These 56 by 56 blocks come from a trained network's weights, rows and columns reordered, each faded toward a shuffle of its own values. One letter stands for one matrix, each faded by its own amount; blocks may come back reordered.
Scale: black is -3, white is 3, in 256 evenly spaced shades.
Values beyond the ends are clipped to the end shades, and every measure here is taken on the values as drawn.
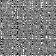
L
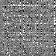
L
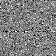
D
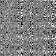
L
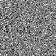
D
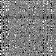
L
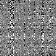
L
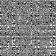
L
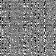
L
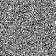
D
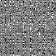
L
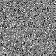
D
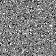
D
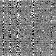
L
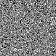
D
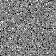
D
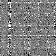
L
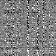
L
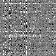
L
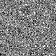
D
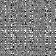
L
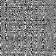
L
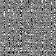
L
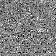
D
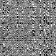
L
